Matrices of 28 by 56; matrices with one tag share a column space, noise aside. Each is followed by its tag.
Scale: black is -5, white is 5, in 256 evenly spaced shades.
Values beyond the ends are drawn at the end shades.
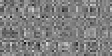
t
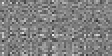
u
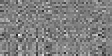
u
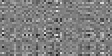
u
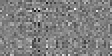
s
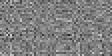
u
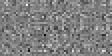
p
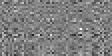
u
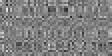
t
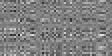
u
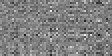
u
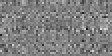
p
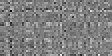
s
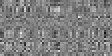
t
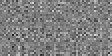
u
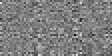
u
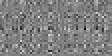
p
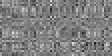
t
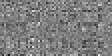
s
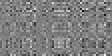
s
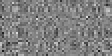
t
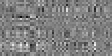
t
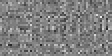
p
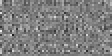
p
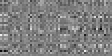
p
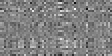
s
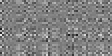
u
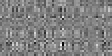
t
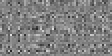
p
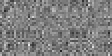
t
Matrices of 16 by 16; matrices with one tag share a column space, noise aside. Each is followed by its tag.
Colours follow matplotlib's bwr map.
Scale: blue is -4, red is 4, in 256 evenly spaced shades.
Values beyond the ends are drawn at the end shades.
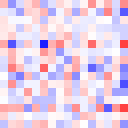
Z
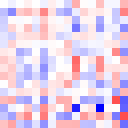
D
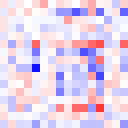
Z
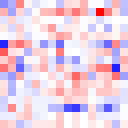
Z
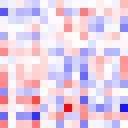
D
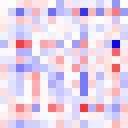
Z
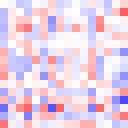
D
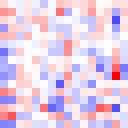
D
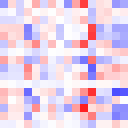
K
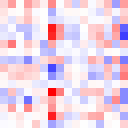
K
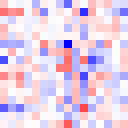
Z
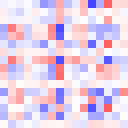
K
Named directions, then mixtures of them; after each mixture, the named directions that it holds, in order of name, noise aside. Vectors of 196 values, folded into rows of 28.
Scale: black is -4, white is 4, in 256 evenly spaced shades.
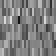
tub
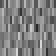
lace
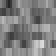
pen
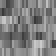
pen, tub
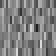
lace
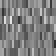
lace, tub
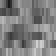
pen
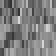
pen, tub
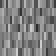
lace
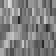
pen, tub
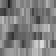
pen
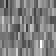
lace, pen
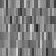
lace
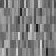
lace, tub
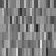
lace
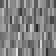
lace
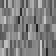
lace, tub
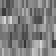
pen, tub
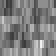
lace, pen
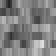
pen
